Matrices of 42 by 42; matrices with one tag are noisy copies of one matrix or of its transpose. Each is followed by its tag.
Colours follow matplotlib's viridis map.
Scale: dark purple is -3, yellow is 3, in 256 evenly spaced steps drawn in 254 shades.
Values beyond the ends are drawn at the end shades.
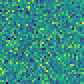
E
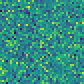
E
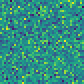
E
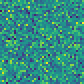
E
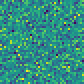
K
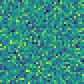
K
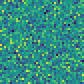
K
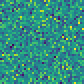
K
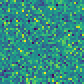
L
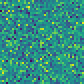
E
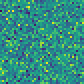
E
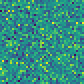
E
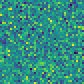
L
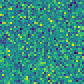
L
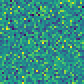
E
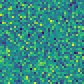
L
